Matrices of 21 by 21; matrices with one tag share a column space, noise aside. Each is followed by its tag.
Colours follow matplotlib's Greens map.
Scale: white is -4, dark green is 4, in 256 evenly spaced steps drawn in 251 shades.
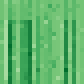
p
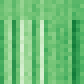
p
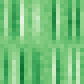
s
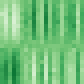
s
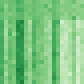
p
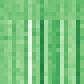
p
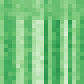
p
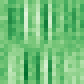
s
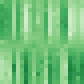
s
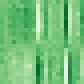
s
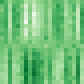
s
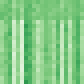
p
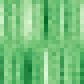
s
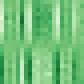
s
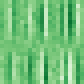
s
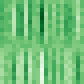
s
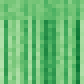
p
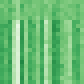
p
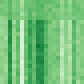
p
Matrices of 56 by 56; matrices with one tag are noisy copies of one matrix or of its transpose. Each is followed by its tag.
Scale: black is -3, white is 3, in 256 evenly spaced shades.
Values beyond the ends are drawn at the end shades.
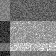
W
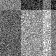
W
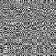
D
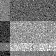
W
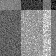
W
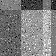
W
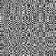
D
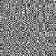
D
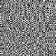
D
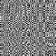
D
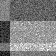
W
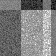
W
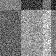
W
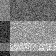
W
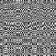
D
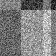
W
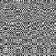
D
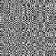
D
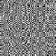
D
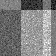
W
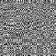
D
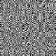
D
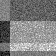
W
